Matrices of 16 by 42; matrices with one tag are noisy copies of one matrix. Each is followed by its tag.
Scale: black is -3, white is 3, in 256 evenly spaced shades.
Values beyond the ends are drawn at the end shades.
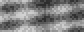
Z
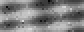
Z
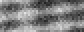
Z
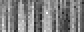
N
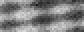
Z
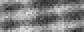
Z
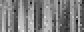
N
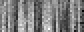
N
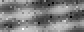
Z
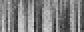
N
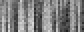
N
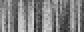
N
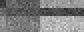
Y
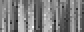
N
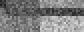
Y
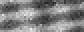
Z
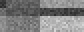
Y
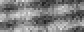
Z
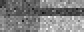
Y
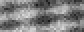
Z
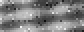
Z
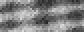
Z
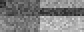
Y
